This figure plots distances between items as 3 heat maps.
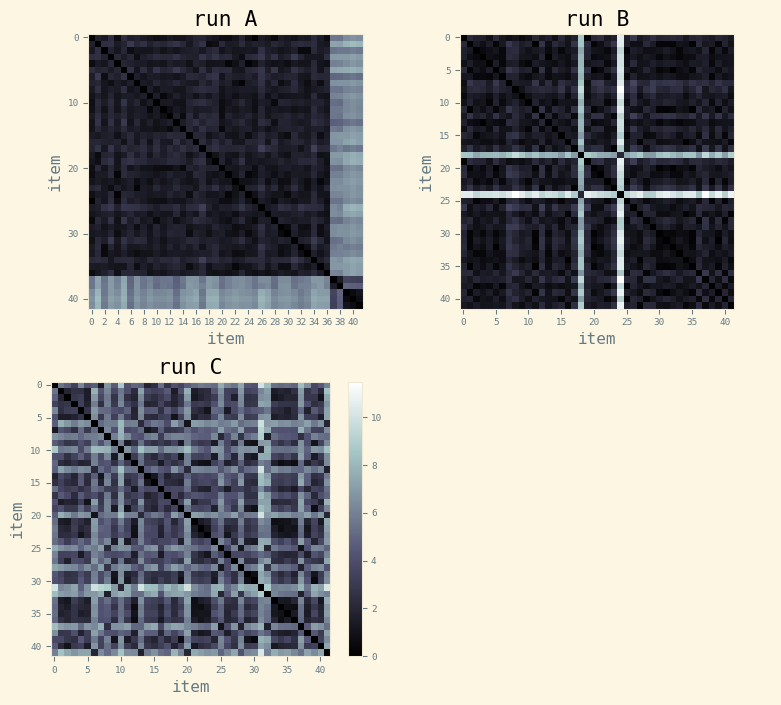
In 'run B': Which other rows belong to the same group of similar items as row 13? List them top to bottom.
0, 1, 2, 3, 4, 5, 6, 7, 8, 9, 10, 11, 12, 14, 15, 16, 17, 19, 20, 21, 22, 23, 25, 26, 27, 28, 29, 30, 31, 32, 33, 34, 35, 36, 37, 38, 39, 40, 41
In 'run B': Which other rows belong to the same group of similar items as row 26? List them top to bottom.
0, 1, 2, 3, 4, 5, 6, 7, 8, 9, 10, 11, 12, 13, 14, 15, 16, 17, 19, 20, 21, 22, 23, 25, 27, 28, 29, 30, 31, 32, 33, 34, 35, 36, 37, 38, 39, 40, 41
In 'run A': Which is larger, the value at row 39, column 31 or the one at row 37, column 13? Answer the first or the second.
the first
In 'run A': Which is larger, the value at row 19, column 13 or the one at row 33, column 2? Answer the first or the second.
the first
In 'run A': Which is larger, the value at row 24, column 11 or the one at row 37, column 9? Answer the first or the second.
the second
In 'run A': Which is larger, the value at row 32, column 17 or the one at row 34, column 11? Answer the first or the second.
the second
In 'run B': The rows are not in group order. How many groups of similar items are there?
2
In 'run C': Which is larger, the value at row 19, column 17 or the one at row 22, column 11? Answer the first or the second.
the second
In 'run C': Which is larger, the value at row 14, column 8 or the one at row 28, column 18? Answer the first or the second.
the second
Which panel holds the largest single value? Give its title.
run B
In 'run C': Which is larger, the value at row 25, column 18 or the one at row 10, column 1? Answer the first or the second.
the first
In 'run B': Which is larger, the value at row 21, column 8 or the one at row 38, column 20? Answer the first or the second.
the first
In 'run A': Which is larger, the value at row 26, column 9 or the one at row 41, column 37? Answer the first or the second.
the second
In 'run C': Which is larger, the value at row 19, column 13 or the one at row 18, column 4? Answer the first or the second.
the first
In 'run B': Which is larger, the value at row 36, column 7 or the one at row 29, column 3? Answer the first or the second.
the first
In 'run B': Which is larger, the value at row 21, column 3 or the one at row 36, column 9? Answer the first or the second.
the second
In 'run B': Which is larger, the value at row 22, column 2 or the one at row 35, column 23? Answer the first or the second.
the second
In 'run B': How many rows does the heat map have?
42
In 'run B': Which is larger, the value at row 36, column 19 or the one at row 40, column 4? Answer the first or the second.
the first
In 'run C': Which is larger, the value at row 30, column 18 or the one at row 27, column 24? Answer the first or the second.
the first
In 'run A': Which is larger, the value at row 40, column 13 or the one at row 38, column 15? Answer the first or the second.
the second
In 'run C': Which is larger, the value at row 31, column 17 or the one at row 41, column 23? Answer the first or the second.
the first
